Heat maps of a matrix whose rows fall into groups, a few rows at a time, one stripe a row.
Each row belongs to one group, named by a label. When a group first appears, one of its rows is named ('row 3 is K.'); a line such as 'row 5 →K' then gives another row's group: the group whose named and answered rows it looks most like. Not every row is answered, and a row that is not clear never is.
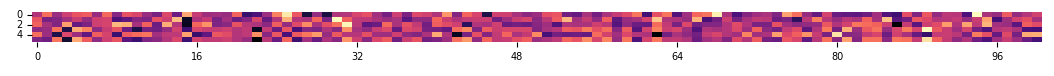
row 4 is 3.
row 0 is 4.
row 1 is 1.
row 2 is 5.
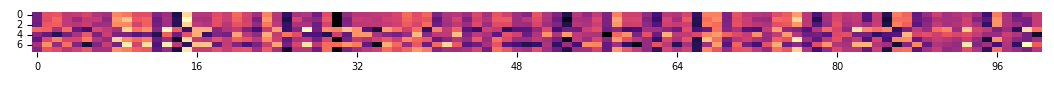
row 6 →5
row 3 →5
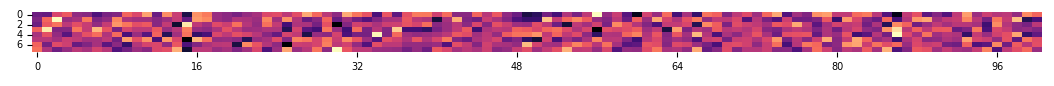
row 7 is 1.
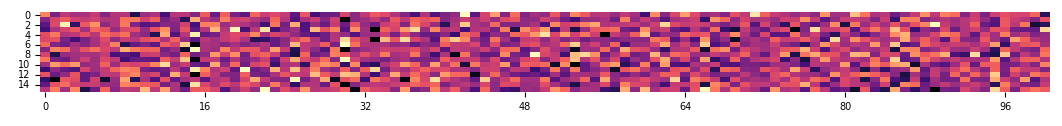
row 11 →4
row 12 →5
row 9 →1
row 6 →1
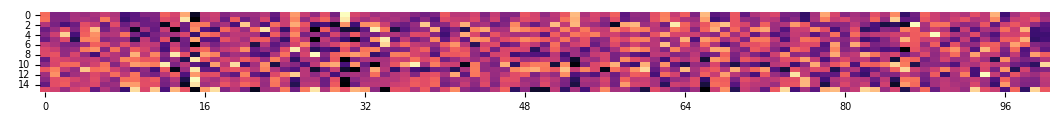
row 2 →4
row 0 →1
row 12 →4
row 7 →4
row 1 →1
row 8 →5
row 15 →5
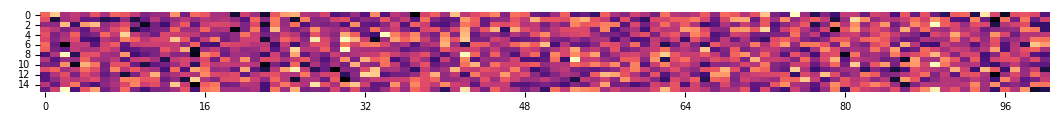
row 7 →1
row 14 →5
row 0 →4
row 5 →5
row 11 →4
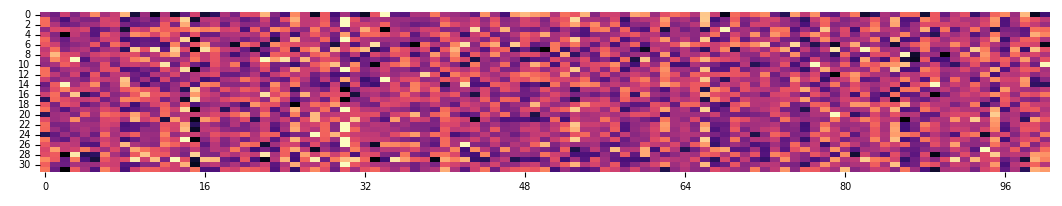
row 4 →3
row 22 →1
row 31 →3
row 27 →4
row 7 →5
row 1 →1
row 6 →4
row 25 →1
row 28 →3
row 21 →5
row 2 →1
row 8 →4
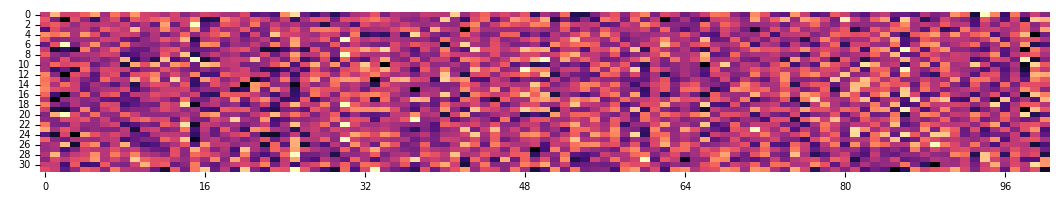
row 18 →1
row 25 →1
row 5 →1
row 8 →1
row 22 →1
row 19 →3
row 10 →5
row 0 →4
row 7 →3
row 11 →3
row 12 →3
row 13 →5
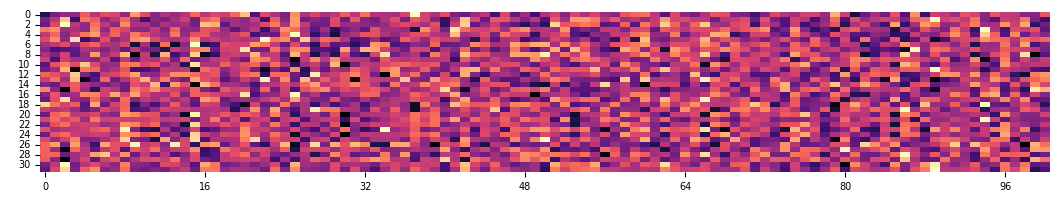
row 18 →4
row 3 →4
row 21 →4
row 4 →4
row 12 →5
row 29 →3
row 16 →4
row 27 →3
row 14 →5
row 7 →4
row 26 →5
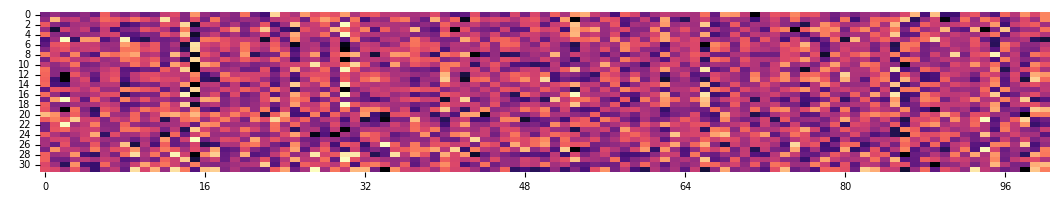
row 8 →5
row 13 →3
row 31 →5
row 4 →1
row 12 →3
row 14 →1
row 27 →4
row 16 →1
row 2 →1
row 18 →1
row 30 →3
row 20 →5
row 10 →5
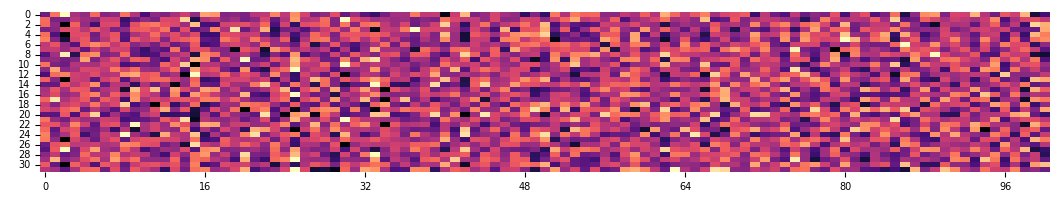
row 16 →4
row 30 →3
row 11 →4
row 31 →4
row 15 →5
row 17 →5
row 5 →3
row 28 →4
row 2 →3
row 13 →3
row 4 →3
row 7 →4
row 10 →1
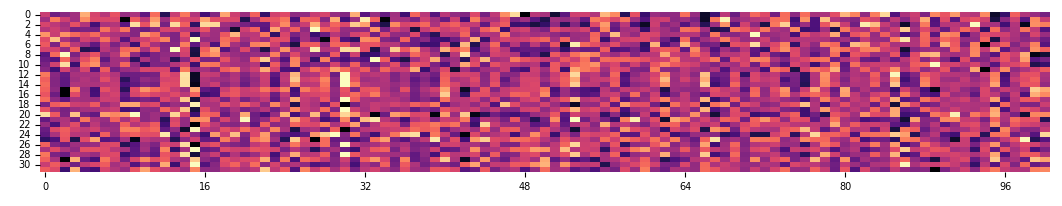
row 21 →4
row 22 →5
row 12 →1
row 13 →1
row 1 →5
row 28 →1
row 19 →1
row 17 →1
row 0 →3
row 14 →1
